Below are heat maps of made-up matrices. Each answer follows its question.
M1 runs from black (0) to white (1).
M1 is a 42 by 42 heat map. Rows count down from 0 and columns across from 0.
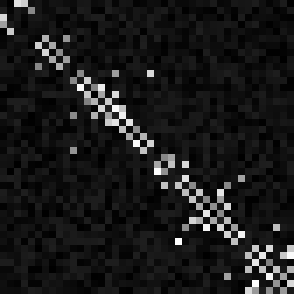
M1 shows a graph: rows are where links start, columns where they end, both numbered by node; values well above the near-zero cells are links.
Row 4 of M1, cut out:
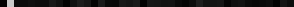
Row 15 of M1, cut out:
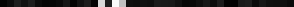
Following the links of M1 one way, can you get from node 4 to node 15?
no
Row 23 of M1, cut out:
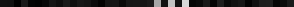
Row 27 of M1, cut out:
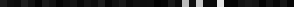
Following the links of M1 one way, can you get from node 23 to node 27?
yes
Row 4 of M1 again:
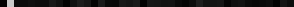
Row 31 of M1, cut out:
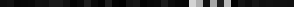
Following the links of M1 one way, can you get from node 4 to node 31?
no
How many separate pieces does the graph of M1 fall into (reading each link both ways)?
5
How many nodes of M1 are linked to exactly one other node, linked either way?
4
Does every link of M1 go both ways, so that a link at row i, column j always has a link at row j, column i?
yes
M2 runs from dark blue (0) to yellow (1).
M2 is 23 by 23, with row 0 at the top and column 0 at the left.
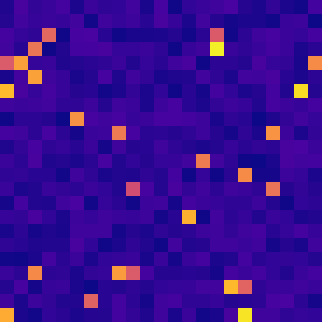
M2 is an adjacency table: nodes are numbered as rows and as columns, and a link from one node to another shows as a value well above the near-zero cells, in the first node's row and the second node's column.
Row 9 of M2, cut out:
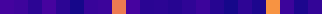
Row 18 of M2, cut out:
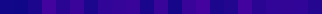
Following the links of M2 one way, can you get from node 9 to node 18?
no
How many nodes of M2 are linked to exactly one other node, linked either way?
6
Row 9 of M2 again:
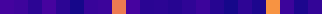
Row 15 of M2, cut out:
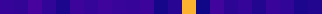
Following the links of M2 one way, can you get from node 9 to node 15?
yes
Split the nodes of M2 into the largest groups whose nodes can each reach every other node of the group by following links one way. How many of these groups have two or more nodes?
2
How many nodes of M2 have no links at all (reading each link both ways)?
3
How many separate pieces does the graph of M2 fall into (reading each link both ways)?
6
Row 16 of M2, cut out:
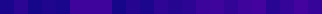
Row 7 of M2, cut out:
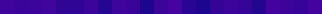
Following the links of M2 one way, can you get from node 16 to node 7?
no
